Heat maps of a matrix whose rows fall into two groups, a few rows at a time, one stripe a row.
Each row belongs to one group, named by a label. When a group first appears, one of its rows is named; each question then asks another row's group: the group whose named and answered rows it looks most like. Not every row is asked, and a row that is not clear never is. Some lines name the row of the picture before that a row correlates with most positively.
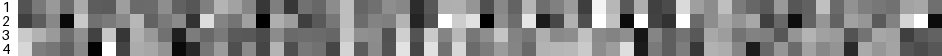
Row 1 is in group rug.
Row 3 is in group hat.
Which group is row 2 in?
rug
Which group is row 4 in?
hat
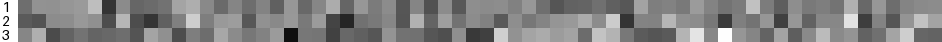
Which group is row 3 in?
rug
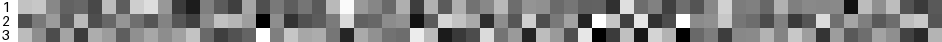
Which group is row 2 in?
rug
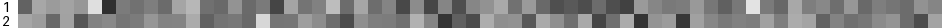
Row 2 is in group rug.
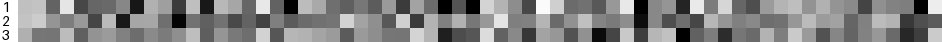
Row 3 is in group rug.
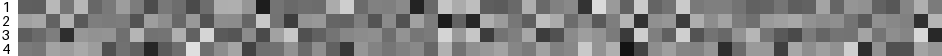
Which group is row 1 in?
rug
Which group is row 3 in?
rug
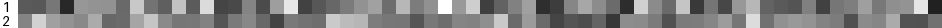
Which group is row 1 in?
rug
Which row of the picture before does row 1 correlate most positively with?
3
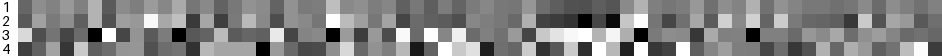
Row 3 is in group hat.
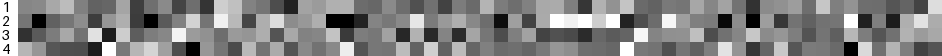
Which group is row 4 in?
hat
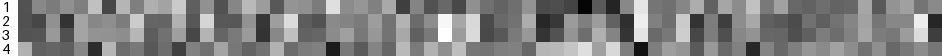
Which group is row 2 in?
rug
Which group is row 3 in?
rug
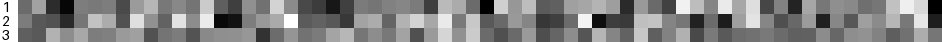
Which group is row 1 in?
rug
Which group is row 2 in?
rug
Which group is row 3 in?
rug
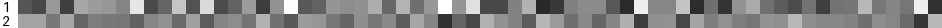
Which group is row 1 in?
rug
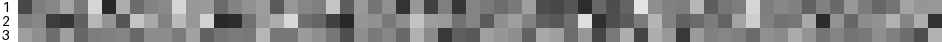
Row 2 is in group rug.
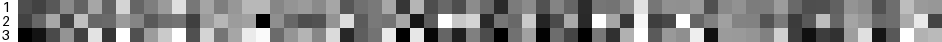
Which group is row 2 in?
rug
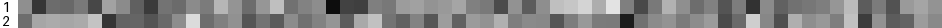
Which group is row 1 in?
hat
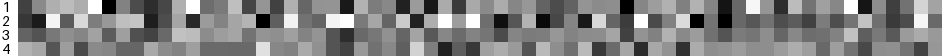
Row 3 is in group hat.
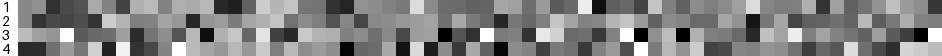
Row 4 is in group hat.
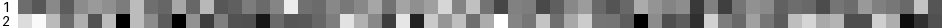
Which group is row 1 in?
rug
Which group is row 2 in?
hat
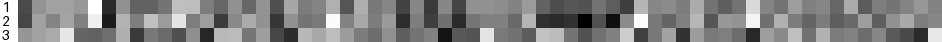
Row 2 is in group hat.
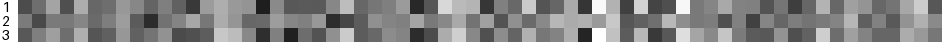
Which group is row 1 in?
rug
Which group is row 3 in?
rug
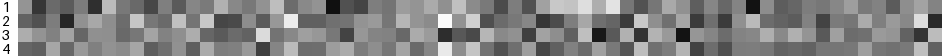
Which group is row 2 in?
rug
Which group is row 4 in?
rug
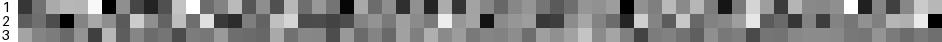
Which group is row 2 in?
rug
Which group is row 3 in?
hat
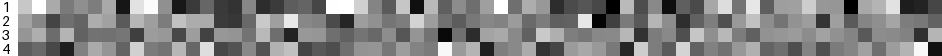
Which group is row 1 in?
hat
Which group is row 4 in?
rug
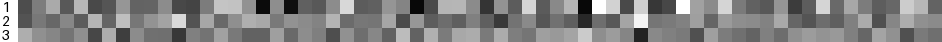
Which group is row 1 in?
rug
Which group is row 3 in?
hat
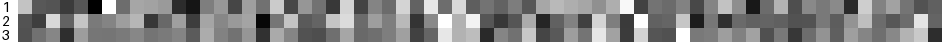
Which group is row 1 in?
hat
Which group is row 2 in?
rug
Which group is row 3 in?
rug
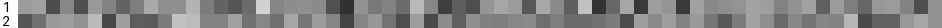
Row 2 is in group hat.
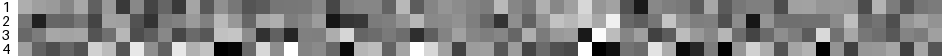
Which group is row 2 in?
hat
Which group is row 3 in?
rug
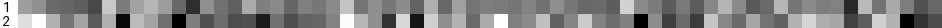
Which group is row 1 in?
hat
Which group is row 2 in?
hat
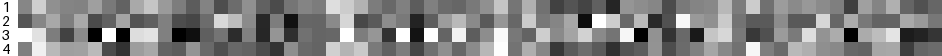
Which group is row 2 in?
rug
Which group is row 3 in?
hat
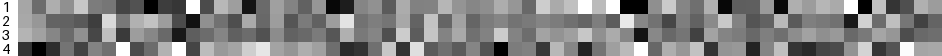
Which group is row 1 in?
hat
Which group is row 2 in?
hat
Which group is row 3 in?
hat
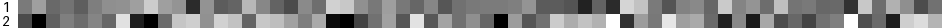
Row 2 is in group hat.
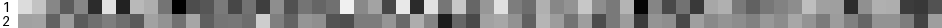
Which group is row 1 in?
hat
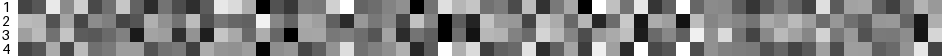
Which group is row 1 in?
rug
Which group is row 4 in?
rug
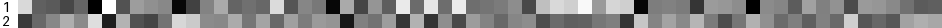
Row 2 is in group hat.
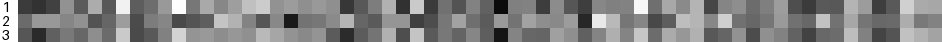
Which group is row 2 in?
rug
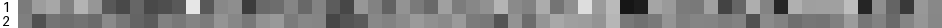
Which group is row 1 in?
hat
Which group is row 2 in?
hat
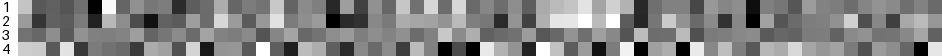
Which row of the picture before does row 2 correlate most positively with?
2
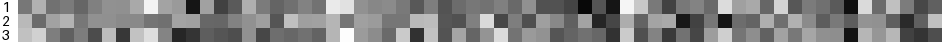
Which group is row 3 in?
hat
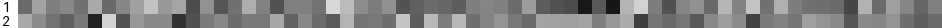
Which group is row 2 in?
hat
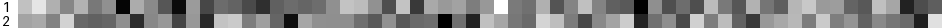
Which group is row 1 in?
hat
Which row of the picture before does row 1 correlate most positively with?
2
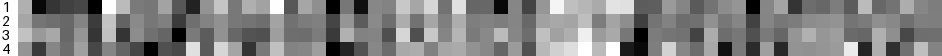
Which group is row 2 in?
hat
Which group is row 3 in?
hat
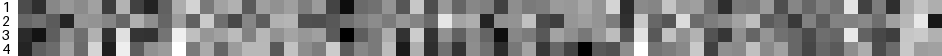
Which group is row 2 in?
rug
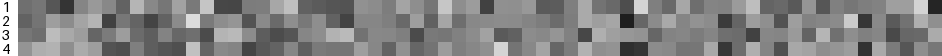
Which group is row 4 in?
hat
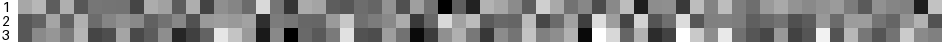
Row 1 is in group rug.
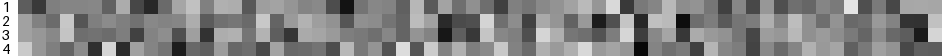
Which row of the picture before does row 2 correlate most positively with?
1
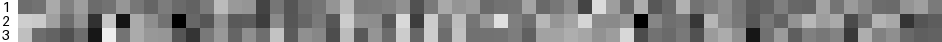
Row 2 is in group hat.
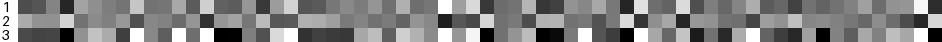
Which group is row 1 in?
rug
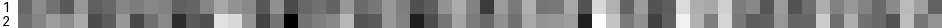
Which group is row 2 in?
rug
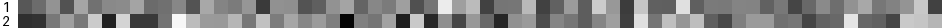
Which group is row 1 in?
rug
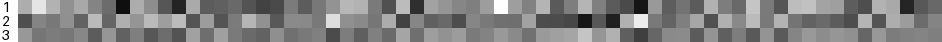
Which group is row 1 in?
hat
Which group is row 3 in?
hat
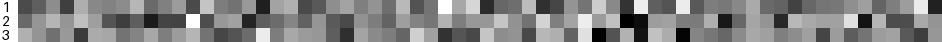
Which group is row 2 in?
hat
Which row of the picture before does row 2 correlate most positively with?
3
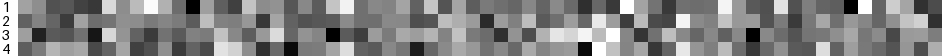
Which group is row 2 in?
rug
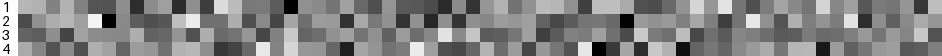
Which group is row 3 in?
rug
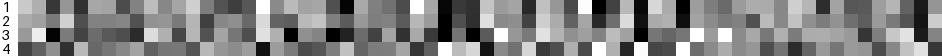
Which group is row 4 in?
rug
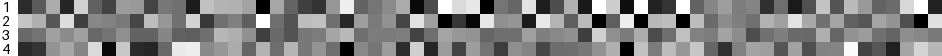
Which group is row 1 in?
rug
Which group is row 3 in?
rug
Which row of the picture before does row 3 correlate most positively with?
4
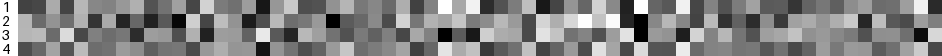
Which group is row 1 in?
rug
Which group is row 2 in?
hat
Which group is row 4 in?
rug
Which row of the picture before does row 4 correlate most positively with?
1
